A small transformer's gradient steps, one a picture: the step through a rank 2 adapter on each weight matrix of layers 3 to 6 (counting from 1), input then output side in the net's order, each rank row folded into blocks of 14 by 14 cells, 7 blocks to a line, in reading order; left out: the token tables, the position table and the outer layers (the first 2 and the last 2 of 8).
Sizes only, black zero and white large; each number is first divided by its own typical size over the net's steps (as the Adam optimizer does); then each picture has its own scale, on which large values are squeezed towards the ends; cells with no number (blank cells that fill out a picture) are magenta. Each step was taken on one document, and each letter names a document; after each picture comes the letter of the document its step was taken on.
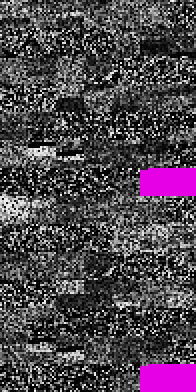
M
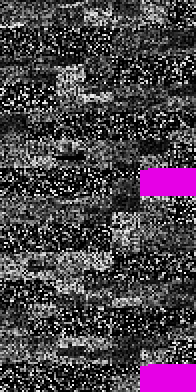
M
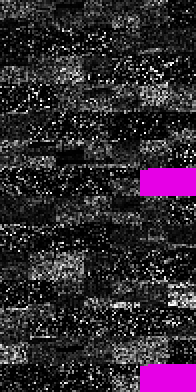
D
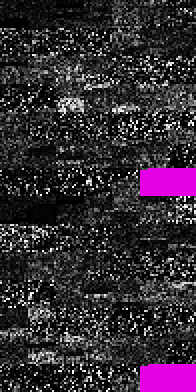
D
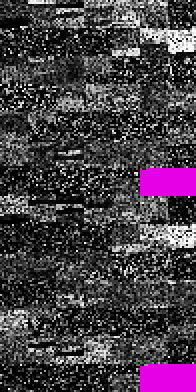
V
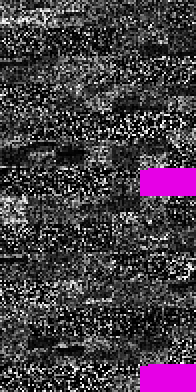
M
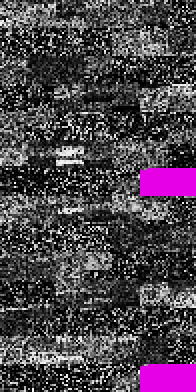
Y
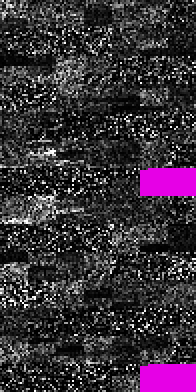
M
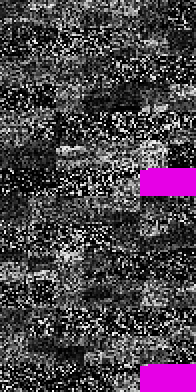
Y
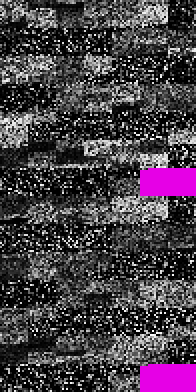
V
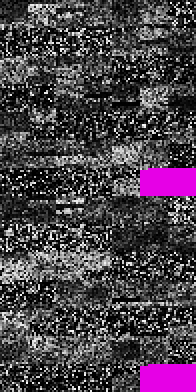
Y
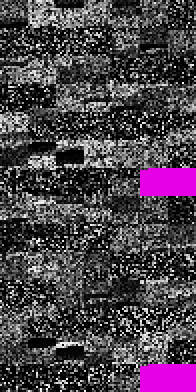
V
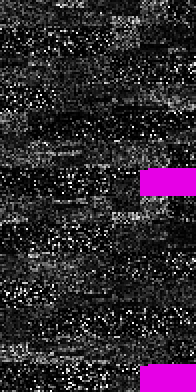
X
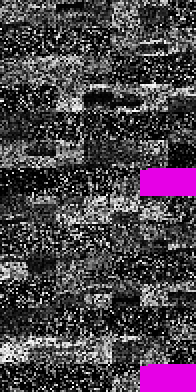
Y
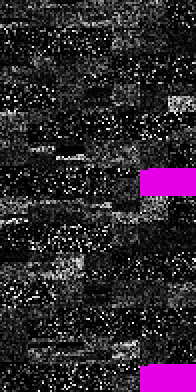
X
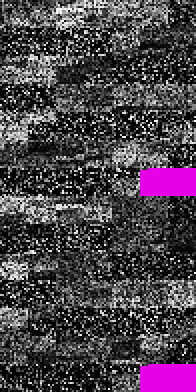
V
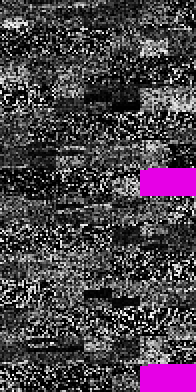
Y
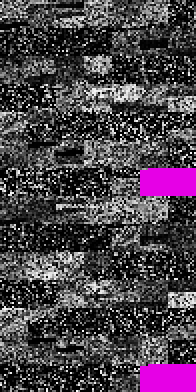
V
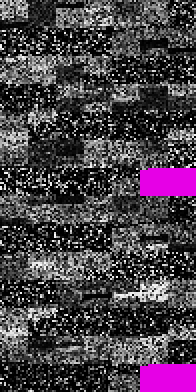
V
